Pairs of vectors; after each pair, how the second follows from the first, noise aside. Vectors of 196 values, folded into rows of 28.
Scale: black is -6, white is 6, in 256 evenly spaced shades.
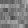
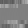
partly zeroed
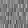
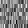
scaled up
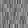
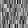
scaled up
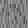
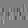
partly zeroed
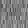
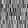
scaled up
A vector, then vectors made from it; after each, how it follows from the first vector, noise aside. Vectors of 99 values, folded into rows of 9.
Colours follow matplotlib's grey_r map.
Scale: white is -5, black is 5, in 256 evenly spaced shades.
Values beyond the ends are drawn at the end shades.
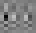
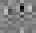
wrapped around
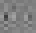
shrunk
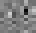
wrapped around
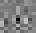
wrapped around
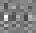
negated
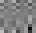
wrapped around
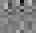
wrapped around
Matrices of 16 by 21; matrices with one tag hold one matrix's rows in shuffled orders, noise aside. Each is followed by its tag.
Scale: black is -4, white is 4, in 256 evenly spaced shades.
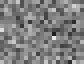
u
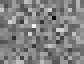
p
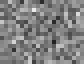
p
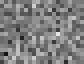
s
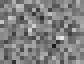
p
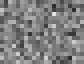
u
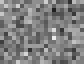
u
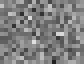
p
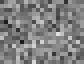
s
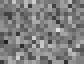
s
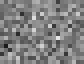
s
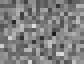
p
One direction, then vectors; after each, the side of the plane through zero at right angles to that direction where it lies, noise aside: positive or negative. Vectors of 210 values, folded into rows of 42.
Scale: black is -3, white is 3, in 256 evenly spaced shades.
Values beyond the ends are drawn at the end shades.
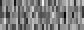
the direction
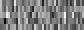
negative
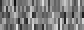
positive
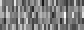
negative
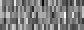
negative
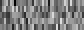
positive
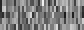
positive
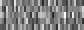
negative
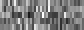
negative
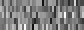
negative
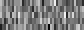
negative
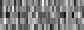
positive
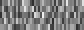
positive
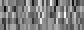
negative
